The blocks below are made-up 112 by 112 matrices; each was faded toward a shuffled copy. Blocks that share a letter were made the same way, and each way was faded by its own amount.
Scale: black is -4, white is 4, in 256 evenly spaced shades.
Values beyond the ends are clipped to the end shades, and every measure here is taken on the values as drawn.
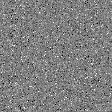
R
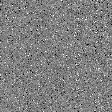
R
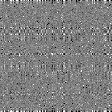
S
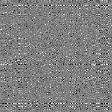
S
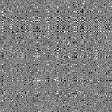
S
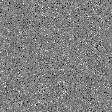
R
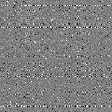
S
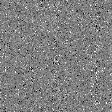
R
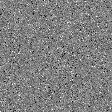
R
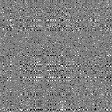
S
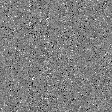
R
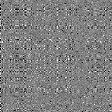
S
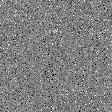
R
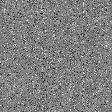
R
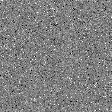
R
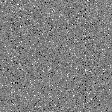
R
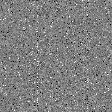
R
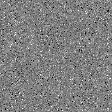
R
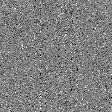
R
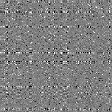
S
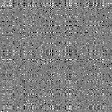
S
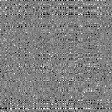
S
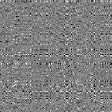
S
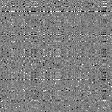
S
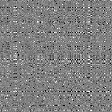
S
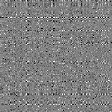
S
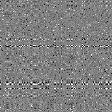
S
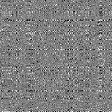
S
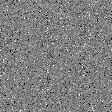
R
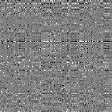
S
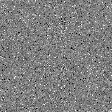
R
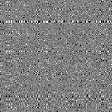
S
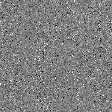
R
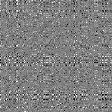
S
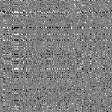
S
